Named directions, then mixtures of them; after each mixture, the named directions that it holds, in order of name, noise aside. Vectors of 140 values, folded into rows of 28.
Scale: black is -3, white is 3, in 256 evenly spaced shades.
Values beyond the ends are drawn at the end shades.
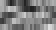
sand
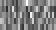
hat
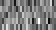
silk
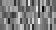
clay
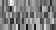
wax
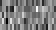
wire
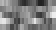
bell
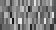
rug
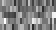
bell, clay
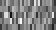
rug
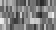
bell, hat, wax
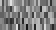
wax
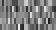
hat, silk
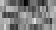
bell, sand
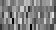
rug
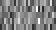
clay, rug, silk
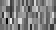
rug, wire
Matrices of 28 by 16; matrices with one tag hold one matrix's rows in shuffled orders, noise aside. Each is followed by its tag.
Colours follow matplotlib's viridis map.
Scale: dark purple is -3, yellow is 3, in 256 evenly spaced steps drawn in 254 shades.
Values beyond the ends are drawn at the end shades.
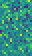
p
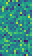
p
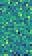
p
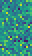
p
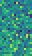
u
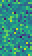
u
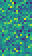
u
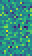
p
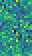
u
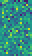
p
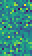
u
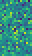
u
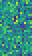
u
